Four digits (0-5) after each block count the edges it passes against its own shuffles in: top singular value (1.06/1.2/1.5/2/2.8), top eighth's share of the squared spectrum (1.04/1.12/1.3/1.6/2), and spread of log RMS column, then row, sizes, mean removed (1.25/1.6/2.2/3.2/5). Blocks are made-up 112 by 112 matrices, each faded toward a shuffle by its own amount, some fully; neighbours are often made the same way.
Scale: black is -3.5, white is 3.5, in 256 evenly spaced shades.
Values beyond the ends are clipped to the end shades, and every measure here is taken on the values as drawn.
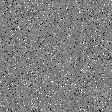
2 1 0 0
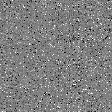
4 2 1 1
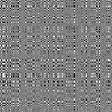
5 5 4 4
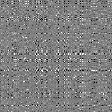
5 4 3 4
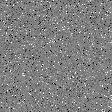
2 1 0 0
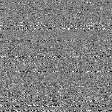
2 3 0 4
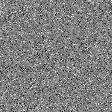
0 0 0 1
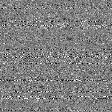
2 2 0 4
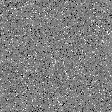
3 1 0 0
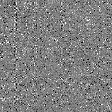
4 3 2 1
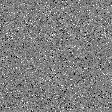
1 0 0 1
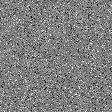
0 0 0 0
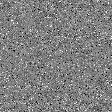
0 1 0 1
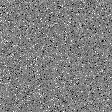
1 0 0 0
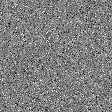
0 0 0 0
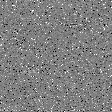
2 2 0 1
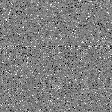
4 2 1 1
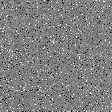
2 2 0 1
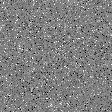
2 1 0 0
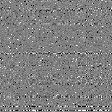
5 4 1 3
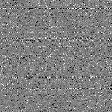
4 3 1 3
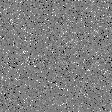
2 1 0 0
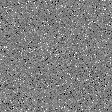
0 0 0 0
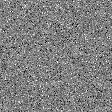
1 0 0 0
